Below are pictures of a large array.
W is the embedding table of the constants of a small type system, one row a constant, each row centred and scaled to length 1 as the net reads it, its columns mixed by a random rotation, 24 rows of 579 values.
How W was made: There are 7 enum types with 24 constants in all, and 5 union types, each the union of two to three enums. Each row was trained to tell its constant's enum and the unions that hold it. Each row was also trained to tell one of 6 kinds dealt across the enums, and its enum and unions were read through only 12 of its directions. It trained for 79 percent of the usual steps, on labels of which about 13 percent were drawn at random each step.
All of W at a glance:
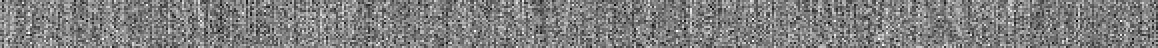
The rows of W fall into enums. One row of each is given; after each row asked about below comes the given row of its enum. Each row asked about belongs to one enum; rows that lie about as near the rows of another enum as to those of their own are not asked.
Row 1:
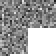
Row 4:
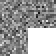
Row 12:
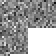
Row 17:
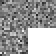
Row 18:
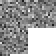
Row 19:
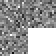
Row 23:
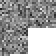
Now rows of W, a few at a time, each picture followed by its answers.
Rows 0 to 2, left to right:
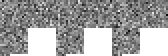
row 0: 23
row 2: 23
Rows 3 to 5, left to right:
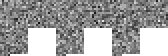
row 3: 18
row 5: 23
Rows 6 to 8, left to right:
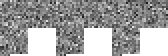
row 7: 18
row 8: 23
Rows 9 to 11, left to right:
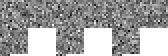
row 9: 1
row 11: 4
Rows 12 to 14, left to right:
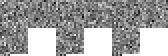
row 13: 18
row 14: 1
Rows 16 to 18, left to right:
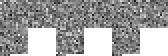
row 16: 18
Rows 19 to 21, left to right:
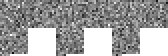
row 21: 12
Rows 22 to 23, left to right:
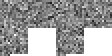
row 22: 4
